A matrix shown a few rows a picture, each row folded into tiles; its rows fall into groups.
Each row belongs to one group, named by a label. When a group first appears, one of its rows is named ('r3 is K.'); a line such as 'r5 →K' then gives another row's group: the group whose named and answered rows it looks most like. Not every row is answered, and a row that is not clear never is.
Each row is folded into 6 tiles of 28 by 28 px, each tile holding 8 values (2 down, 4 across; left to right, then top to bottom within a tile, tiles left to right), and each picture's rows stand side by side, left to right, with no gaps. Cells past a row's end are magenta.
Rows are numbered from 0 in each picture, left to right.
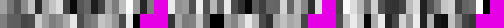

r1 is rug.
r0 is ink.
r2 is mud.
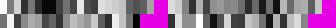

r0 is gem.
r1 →rug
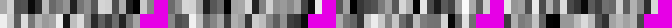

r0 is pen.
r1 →gem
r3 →rug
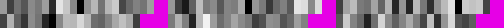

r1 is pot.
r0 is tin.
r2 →mud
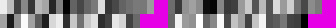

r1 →gem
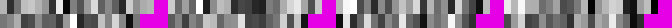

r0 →pot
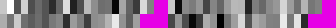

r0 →pen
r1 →tin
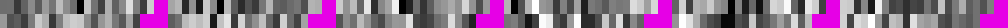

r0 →ink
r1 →pen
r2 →rug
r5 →pen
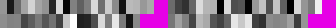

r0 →pot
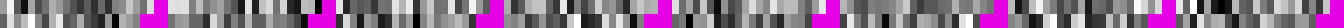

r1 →mud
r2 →tin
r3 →pot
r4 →gem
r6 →pot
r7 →gem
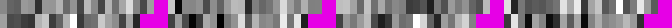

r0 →ink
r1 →tin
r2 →rug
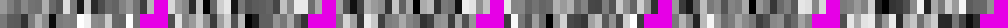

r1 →rug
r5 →gem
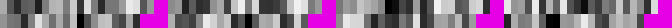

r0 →ink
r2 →mud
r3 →rug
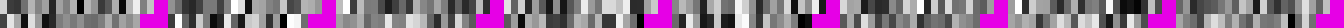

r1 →tin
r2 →pen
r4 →mud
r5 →gem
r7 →ink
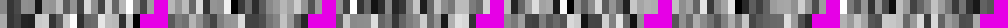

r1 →rug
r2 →gem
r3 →pot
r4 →rug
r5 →pen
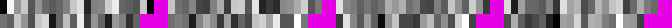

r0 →mud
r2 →tin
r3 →tin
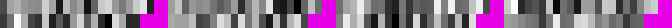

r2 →mud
